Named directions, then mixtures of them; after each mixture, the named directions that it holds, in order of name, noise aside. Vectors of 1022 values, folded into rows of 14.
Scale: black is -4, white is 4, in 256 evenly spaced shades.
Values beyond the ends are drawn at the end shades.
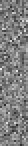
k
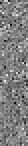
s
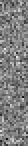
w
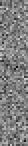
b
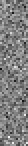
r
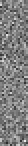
b, r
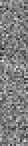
b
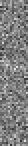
b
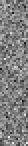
r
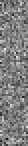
w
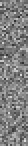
b, k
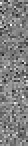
b, s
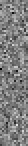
k, r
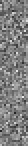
k, w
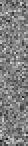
r, w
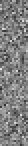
k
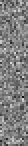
w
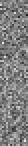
b, k
